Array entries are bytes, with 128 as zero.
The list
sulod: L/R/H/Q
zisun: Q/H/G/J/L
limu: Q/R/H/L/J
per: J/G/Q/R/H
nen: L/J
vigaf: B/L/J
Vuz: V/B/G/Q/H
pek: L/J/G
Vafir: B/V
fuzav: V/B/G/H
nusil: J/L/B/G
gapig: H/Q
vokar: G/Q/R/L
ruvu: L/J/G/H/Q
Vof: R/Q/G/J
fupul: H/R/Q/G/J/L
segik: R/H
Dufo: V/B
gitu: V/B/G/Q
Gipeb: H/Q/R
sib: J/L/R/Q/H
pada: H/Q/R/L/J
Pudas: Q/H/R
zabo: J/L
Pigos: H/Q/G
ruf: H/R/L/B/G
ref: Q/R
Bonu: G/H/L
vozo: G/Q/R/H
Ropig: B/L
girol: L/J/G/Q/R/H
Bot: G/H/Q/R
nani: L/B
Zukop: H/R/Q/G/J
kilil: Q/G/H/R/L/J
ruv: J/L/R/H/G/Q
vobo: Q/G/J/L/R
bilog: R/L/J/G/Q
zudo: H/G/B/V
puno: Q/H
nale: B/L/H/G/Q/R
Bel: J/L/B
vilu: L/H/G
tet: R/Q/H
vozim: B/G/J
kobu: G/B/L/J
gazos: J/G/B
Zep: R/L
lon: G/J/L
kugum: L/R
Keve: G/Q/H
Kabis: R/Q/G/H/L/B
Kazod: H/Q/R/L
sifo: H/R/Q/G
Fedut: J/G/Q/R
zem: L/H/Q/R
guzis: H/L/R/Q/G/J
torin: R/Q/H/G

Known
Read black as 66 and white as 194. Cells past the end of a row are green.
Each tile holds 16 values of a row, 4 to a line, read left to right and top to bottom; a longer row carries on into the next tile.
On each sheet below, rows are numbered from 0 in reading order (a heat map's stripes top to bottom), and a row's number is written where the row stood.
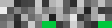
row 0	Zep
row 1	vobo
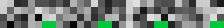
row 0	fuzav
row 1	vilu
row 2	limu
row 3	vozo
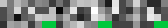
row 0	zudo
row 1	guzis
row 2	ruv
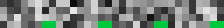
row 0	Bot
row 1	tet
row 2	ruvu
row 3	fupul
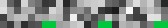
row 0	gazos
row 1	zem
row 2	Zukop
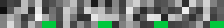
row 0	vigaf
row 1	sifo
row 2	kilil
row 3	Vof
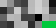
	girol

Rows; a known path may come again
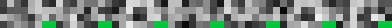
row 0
vozo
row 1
vobo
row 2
pada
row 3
torin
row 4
gazos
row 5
guzis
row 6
limu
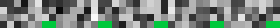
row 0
Bonu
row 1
vigaf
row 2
girol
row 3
Pudas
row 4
zem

